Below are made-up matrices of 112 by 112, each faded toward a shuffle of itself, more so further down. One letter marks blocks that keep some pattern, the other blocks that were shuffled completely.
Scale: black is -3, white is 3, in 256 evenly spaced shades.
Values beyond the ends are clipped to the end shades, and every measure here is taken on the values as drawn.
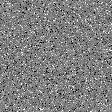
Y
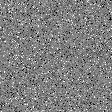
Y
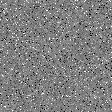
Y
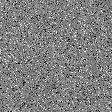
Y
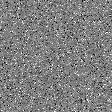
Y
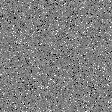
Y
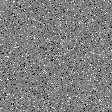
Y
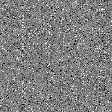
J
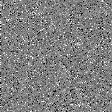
J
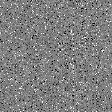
J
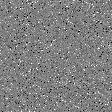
Y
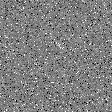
Y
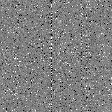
J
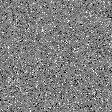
Y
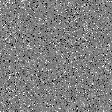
J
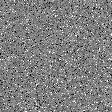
Y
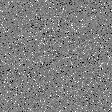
Y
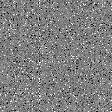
J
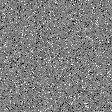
Y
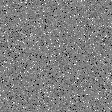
Y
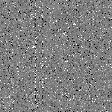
J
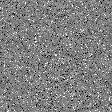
Y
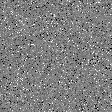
Y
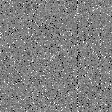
J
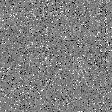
J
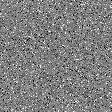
Y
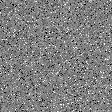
Y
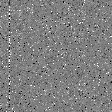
J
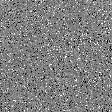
J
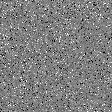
Y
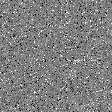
J
